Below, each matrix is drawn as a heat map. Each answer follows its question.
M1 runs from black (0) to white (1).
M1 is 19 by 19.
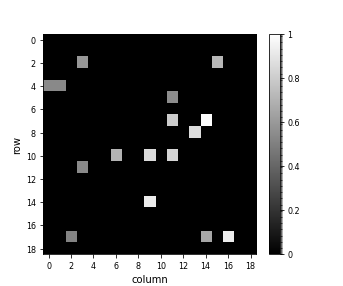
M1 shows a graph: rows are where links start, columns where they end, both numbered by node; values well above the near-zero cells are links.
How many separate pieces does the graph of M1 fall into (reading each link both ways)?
5
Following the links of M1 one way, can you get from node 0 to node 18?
no
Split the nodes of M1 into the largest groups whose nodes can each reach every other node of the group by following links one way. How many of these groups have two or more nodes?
0
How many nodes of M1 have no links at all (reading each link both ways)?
2
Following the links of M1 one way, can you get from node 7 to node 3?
yes
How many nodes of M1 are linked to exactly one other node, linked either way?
8
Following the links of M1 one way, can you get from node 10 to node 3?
yes
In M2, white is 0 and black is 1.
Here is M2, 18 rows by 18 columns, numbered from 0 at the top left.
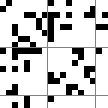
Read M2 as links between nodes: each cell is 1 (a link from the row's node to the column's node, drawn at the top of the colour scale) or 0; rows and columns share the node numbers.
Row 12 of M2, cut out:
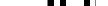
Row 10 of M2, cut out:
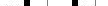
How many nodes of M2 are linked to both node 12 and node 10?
0
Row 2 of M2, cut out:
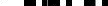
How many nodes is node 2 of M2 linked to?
9
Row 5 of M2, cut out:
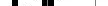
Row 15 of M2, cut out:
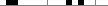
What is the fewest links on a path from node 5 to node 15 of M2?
2
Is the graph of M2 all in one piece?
yes
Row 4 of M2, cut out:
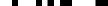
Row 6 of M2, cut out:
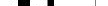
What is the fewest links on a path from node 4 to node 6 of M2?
1
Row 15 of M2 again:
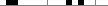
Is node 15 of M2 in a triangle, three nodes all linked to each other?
yes
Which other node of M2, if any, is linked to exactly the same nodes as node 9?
none
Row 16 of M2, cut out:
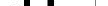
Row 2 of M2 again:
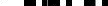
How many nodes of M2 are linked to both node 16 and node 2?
2
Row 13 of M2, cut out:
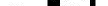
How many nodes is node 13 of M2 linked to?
3
